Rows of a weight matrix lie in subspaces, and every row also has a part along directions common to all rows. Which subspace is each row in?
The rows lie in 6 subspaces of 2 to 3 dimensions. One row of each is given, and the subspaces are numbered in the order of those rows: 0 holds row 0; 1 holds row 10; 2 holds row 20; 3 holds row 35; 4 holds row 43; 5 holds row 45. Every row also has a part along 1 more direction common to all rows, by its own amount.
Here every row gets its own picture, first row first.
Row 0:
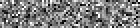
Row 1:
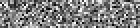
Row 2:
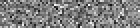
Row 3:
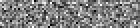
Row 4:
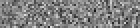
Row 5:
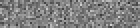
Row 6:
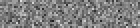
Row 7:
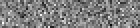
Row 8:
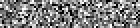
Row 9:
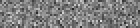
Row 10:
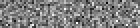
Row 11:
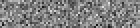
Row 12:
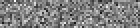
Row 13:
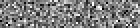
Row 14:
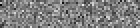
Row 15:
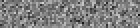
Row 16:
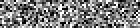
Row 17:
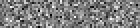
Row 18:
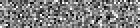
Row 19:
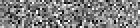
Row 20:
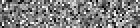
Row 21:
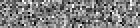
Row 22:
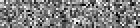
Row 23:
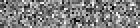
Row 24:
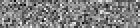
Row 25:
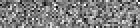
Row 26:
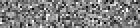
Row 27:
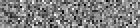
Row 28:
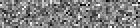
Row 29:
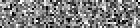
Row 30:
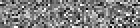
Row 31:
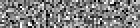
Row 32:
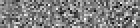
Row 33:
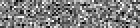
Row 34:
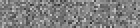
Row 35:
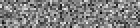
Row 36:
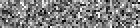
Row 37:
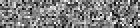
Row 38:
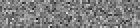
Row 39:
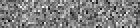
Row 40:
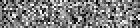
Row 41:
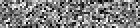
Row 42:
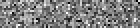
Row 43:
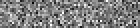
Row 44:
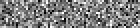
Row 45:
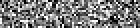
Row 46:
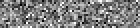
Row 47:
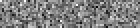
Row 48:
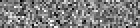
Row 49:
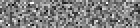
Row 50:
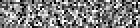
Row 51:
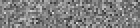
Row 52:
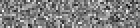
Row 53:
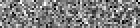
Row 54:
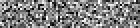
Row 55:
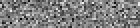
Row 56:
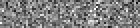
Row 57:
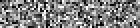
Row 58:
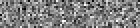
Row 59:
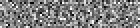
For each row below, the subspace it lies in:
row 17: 5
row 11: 2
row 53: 2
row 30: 0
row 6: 4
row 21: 1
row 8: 3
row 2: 4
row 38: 2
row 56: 5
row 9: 4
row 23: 1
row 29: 2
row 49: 1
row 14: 1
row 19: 4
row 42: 2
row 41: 3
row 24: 3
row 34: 2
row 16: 3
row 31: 5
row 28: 0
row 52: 5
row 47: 5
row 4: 0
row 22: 1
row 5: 0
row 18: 1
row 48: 4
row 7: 0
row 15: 1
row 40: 2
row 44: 0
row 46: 3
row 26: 5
